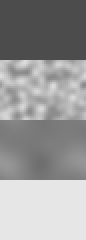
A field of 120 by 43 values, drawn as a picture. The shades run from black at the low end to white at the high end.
The table splits into 4 rows of 1 panel. Panel 1,1: low, flat. Panel 2,1: high, blotchy. Panel 3,1: middling, smooth, faint in contrast. Panel 4,1: very high, flat.
